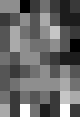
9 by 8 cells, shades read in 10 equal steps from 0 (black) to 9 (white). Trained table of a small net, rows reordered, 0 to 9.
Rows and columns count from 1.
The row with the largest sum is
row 7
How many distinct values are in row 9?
5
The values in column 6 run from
2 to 7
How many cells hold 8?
0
